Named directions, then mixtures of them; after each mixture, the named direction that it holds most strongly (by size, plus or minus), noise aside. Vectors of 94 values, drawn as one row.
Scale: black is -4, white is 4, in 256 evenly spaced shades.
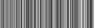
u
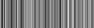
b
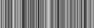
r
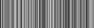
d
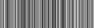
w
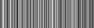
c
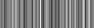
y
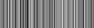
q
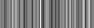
y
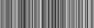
w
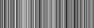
w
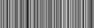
q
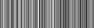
d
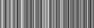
b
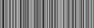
q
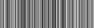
w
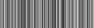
w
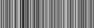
q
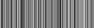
b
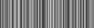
d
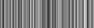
r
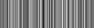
q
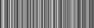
c
